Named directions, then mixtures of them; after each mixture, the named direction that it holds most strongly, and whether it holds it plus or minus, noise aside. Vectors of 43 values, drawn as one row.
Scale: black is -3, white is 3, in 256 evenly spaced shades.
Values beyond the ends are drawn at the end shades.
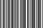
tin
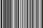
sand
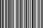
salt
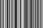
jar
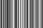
sand, plus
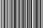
salt, minus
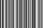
salt, plus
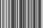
sand, minus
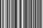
jar, plus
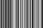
sand, plus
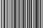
salt, minus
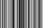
sand, minus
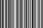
salt, plus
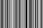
tin, minus
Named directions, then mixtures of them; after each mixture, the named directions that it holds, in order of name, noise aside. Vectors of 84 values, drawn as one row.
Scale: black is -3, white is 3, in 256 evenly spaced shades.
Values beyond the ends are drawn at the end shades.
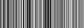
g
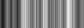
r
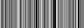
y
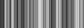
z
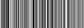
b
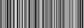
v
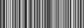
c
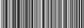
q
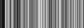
c, r, z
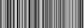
v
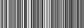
g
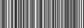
v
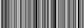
b, y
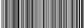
c, q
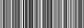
c, g, q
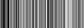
b, g, r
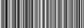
q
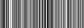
b, c
